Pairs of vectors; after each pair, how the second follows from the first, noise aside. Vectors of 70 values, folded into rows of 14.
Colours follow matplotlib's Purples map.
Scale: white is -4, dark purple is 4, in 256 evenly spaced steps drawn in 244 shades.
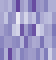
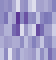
negated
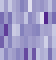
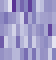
wrapped around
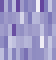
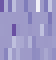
partly zeroed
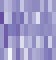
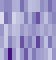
negated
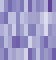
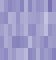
shrunk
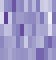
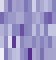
wrapped around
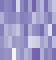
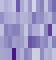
negated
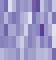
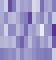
negated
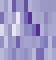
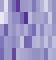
wrapped around
